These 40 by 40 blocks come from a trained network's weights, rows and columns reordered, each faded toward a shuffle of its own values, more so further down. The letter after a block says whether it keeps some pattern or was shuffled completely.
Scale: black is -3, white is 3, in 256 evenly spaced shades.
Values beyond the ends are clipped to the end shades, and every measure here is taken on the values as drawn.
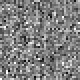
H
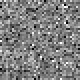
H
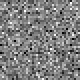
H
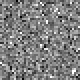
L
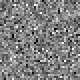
L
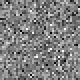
L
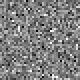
L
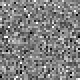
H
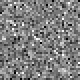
L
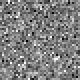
L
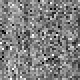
H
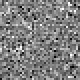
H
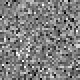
L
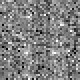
H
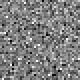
L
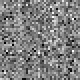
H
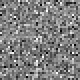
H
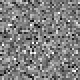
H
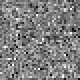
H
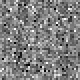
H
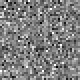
L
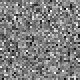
H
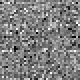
H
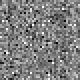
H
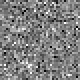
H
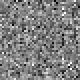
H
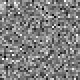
H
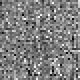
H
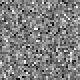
L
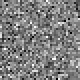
L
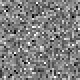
L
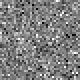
L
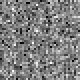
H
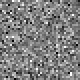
L
